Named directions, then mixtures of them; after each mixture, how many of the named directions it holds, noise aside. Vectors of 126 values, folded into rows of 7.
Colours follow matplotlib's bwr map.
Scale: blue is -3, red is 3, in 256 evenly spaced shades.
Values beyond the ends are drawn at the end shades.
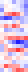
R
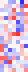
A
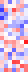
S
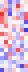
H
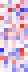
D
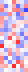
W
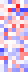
one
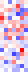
two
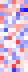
two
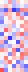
three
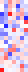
one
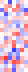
three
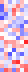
one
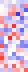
three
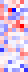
three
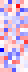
two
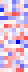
two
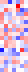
three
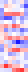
one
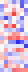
two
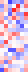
three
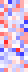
two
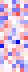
two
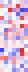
one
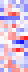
one
